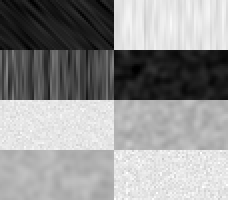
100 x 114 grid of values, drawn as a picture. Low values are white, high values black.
It is made of 4 by 2 panels. Panel 1,1: very high, slanting down to the right, faint in contrast. Panel 1,2: very low, streaked downward, faint in contrast. Panel 2,1: high, streaked downward. Panel 2,2: very high, blotchy, faint in contrast. Panel 3,1: very low, fine-grained, faint in contrast. Panel 3,2: low, blotchy, faint in contrast. Panel 4,1: low, blotchy, faint in contrast. Panel 4,2: very low, fine-grained, faint in contrast.
